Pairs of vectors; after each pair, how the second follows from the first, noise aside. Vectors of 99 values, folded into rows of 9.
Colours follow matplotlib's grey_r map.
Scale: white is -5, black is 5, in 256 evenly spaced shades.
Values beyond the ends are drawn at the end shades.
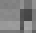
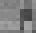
copied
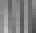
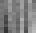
negated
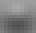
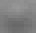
shrunk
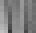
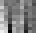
scaled up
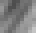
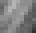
negated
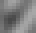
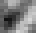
scaled up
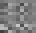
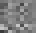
copied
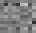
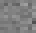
shrunk
